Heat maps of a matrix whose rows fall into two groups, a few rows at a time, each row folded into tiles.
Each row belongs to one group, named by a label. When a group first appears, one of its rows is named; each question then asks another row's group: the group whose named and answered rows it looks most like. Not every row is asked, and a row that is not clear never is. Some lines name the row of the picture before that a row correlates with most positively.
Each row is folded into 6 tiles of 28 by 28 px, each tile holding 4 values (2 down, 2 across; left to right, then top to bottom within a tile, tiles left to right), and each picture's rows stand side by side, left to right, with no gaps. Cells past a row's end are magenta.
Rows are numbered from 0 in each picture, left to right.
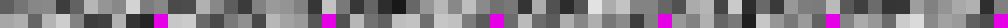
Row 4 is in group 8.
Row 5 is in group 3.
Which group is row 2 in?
3
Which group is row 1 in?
3
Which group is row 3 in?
3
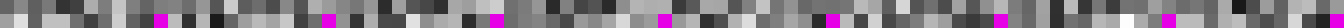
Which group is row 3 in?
8
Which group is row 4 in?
3
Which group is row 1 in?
8
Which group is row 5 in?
8
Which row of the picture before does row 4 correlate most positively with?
1
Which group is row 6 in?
8
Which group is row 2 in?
8
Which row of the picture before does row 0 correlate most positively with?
0
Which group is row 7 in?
3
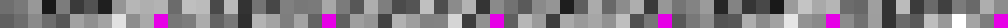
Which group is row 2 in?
3
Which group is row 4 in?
8
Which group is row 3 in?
3
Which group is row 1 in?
8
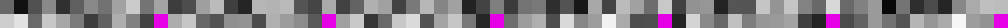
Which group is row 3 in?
3
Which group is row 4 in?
3
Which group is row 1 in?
3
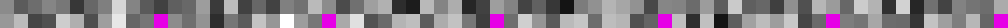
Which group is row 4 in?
8
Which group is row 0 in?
3
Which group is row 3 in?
3
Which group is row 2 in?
3
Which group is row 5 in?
8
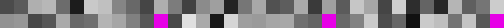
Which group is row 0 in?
3
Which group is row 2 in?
8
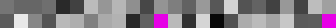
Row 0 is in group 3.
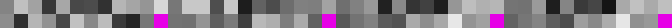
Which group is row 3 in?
8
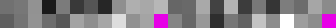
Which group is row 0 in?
8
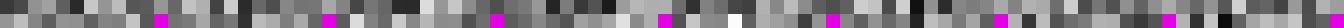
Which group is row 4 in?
3
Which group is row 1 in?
8
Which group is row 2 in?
3
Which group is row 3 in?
8
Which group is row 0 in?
3
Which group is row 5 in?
8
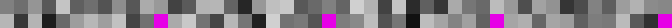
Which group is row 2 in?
8
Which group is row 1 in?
3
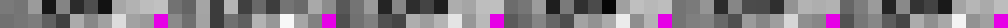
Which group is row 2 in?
8
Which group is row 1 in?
8
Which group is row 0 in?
8
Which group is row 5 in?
8
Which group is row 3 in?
8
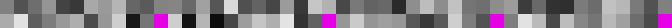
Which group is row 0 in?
3
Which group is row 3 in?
3
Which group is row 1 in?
8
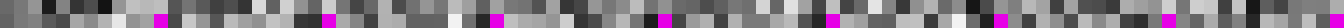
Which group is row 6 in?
8
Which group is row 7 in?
8
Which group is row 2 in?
3
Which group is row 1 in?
3
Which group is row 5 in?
3
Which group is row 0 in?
8
